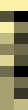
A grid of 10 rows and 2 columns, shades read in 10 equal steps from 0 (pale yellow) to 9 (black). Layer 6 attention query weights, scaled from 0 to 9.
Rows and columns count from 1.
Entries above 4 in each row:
0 2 0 1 1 1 2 1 1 0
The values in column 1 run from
0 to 6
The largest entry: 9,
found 2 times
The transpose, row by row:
0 6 0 2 4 1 5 3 3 3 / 0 9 4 7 5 6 9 5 7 2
